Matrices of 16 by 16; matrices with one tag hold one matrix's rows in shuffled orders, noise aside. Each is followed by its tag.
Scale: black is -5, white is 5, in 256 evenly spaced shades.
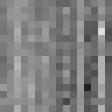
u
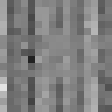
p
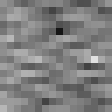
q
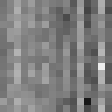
u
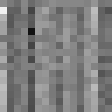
p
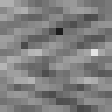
q
